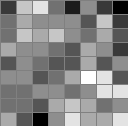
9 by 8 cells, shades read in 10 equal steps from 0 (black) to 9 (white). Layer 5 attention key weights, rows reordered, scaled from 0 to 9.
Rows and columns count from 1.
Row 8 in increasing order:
3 4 4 4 5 6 6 7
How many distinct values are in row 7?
3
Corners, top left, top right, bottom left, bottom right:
2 0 6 8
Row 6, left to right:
5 5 3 4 6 9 8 3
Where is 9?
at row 6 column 6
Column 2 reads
7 6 7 5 5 5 4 4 3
